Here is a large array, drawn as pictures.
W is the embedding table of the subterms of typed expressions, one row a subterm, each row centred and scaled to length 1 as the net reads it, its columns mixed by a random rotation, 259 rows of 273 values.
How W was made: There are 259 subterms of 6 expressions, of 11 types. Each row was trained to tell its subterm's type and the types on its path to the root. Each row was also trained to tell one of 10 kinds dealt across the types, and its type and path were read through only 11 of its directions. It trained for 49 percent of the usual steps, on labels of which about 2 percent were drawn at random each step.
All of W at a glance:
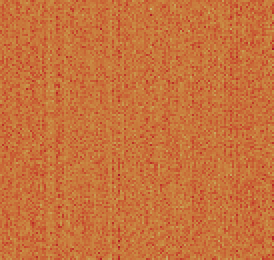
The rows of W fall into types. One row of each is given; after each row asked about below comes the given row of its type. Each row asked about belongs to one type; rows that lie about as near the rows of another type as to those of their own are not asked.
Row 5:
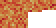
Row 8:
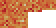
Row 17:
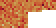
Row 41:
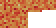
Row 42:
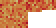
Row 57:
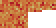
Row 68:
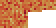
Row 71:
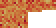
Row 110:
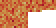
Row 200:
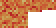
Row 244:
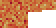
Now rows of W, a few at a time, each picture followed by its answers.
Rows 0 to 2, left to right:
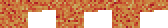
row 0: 71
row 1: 244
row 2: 41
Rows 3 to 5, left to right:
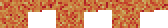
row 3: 200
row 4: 71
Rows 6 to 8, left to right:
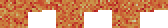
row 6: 5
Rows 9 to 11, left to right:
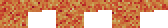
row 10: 200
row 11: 41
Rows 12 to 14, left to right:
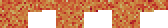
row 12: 244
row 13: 41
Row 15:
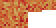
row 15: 68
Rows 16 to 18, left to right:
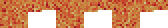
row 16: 8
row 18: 110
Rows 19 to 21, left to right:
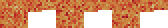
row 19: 71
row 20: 57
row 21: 68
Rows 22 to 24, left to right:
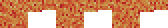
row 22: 42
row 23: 200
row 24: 41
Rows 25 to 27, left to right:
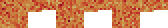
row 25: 17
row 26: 244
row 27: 68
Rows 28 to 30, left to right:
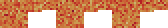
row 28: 110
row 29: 17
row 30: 57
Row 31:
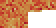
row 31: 17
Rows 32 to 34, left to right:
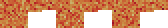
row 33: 42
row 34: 68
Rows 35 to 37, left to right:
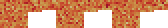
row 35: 41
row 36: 8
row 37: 57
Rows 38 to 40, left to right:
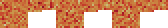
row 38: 41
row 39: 200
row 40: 200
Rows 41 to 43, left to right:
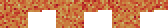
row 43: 17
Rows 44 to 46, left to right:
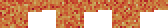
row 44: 17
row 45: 200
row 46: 71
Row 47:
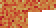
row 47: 71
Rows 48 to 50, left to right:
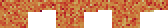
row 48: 42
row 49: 41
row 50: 68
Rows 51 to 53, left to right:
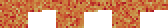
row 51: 110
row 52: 68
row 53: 200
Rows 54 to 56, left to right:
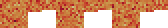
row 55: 244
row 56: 68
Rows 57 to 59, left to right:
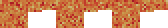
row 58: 71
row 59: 5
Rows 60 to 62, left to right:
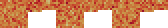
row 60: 5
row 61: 5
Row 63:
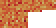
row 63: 71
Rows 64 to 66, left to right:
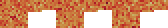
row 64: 5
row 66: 200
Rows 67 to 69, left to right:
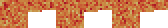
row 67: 41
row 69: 110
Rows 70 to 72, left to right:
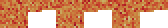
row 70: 17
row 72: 42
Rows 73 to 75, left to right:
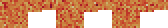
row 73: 41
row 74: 200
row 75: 200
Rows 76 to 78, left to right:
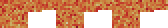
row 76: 5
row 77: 42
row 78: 244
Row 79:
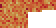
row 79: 5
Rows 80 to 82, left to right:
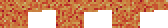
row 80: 8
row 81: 71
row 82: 57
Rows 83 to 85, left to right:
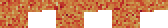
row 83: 57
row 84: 200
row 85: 110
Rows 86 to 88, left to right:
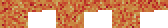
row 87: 57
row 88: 42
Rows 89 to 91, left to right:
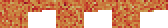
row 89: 244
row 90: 71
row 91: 17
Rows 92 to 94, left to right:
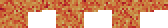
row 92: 17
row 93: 71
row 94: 200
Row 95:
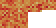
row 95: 17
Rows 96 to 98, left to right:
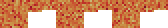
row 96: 71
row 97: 41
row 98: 8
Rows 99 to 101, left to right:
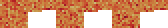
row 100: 42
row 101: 200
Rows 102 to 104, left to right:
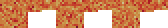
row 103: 71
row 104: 42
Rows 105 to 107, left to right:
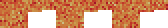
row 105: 5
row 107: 41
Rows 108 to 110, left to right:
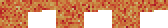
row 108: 244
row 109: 8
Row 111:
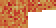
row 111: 71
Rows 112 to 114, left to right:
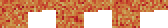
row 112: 5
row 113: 244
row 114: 57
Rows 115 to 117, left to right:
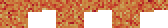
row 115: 8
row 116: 17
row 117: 57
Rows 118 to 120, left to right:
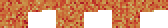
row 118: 8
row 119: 41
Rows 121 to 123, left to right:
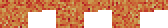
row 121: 244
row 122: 110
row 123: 41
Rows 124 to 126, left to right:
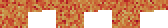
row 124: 244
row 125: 5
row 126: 5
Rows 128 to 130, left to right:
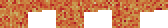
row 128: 5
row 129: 8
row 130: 244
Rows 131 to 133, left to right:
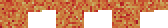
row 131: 110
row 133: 71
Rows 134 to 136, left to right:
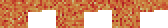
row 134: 5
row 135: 42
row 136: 110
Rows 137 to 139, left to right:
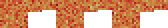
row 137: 71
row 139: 41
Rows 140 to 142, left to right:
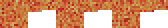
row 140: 71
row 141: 200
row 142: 8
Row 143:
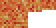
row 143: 8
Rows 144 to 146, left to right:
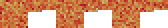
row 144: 200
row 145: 68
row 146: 8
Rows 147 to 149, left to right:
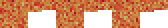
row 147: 57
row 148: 57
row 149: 244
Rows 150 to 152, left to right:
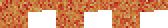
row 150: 57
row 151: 5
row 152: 57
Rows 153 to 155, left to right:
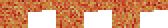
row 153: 42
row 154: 200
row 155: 110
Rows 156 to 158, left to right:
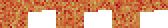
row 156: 110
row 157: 8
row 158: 57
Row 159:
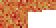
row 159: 71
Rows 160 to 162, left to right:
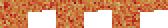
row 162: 68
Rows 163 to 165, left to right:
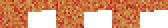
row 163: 68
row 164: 17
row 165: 5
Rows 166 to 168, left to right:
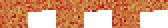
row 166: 244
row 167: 17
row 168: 110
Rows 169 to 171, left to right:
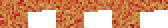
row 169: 42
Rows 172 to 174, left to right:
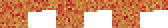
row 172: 244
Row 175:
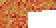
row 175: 200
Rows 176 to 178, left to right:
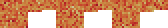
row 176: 8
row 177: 200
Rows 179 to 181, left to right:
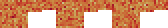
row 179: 244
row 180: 8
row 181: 17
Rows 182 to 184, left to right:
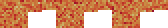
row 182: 42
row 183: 17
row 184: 200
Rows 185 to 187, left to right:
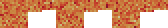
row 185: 41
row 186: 71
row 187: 8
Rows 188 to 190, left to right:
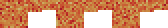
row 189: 41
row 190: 17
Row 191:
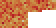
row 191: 244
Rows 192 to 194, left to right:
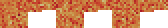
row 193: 5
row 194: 68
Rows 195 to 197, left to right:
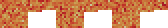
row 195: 42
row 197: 17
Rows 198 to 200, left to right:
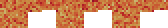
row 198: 5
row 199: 57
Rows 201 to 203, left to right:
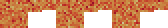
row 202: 42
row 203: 71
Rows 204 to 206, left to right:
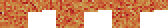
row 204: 41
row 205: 8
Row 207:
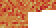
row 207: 17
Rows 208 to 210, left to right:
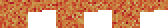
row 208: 200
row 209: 57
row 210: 71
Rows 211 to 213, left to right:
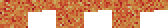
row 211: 41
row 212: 8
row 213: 244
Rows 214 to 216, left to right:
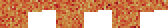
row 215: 5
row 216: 41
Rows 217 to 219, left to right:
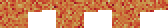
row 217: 42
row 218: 41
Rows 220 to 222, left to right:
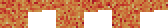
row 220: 57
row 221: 42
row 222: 71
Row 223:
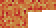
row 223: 71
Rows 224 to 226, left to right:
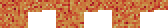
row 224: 57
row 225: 42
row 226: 17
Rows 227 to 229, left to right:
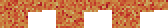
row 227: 200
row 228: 68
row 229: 200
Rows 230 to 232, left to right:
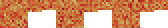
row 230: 71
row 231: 68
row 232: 57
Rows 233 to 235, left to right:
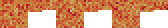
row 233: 57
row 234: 42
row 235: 17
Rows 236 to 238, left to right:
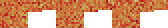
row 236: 41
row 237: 41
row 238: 200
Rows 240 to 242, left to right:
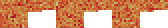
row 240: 244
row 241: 200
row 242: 244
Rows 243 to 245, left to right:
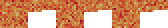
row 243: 5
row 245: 110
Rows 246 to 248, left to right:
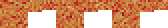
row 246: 68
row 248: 200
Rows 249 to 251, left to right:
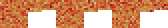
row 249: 5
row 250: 8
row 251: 5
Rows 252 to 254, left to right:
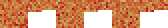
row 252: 42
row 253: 41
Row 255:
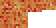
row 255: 42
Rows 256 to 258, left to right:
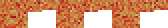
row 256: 68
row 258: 41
